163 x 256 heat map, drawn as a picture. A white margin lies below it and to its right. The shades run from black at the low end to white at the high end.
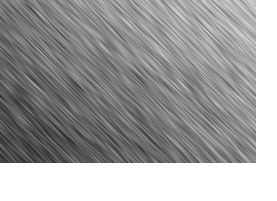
The ninth with the highest average is the top right. The bottom left is the ninth with the lowest average. No row or column stands out. There is an overall slope up to the top right. The grain runs diagonally down to the right.
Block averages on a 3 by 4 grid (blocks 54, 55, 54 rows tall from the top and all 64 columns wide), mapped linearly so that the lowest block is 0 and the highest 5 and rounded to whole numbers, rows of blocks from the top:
2345 / 1234 / 0123
